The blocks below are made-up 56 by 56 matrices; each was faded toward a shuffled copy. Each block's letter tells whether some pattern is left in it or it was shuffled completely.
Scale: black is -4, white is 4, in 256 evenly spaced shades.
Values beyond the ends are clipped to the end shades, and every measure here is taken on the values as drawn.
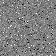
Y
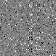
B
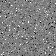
Y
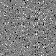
B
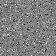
Y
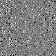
B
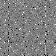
B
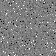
Y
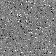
Y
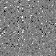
B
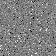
Y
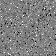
Y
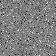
Y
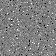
Y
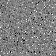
Y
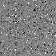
B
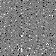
B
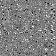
B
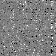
B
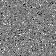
Y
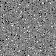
Y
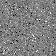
Y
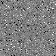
B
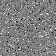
Y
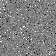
Y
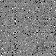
B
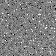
Y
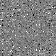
B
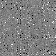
B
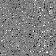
B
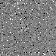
B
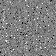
Y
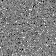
Y
